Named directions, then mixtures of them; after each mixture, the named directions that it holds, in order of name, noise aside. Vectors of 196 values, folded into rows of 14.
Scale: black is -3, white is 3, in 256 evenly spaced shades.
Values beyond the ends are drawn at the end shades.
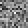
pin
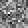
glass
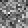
glass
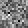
glass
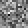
glass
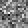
glass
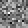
glass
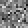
glass, pin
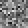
glass, pin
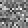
pin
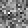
glass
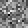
glass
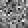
glass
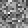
glass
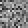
pin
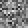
glass, pin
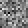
glass, pin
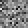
glass, pin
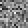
pin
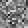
glass
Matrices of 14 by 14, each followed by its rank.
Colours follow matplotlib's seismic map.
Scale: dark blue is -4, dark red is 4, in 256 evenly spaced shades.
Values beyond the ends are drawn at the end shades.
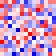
full rank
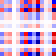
one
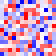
full rank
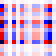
one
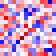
full rank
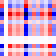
one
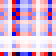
one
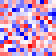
full rank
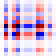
one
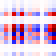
one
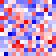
full rank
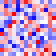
full rank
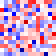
full rank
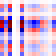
one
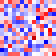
full rank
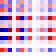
one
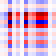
one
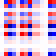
one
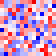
full rank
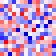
full rank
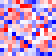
full rank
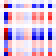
one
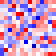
full rank
